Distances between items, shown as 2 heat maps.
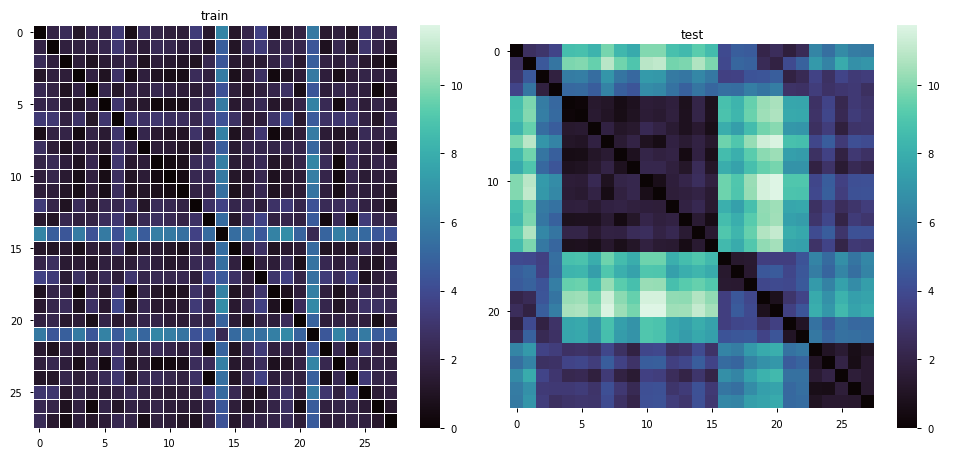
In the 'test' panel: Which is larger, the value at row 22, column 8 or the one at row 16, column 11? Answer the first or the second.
the second
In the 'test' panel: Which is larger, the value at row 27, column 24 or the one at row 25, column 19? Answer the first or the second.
the second
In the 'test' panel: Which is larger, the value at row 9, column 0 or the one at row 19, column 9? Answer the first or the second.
the second
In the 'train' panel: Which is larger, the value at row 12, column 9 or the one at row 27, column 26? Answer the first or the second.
the first
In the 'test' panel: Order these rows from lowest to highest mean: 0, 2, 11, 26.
26, 2, 11, 0
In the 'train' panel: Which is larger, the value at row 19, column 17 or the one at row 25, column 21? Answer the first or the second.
the second
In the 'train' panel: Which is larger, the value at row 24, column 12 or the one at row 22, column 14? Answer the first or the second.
the second
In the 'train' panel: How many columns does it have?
28
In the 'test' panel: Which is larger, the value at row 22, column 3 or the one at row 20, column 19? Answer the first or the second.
the first
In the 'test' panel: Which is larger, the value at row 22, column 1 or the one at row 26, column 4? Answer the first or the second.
the first
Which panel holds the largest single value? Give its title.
test
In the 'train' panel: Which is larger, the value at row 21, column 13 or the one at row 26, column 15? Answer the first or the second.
the first
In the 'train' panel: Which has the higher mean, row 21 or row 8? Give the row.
21
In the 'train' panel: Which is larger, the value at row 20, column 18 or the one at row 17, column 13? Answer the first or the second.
the second
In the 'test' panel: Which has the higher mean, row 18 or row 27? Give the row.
18
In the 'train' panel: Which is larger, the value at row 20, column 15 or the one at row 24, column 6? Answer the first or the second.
the second
